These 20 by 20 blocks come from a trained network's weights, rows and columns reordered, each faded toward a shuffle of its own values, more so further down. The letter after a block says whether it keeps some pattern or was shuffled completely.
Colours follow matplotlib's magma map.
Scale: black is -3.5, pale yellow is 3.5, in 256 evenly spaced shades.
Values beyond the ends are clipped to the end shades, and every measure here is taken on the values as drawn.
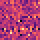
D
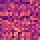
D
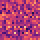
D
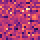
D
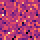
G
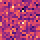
G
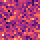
G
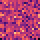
G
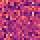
D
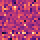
D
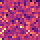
G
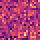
D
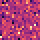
G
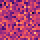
G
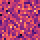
G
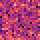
G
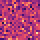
G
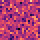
G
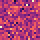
G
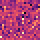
G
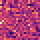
G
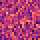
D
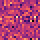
D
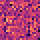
G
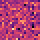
D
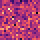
G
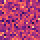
G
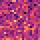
G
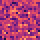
D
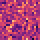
D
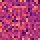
D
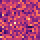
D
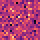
G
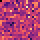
D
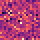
G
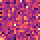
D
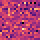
D
